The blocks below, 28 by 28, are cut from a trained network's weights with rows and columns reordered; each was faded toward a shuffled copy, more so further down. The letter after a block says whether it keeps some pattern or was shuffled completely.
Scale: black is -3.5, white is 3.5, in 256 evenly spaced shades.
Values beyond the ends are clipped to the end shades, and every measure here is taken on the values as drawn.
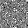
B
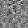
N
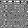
N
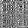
N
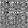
N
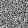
B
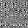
N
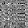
N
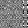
N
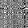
N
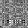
N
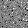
B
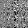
N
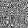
N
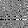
N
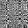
N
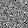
B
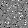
B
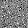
B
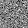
B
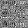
N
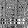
N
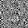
N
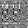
N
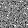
B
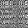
N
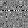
N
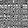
N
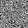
B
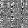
N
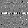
N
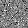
B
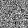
B
